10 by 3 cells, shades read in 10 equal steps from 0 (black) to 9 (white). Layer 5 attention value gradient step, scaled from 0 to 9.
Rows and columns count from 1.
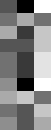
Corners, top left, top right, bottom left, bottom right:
3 9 5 6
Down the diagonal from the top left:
3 6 7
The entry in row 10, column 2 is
3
